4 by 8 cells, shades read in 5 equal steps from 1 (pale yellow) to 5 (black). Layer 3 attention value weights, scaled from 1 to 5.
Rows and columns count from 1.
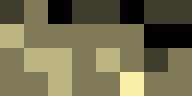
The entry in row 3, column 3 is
2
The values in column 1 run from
2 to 4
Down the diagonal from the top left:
4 3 2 3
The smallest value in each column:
2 2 2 3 2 1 3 3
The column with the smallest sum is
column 2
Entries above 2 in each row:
8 7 5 6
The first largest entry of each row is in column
3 7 7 1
